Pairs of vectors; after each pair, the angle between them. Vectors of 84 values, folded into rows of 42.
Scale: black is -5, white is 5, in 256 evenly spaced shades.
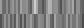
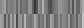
nearly opposite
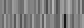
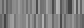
partly opposed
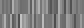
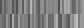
partly opposed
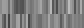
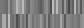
nearly opposite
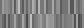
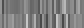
partly opposed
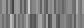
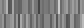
orthogonal
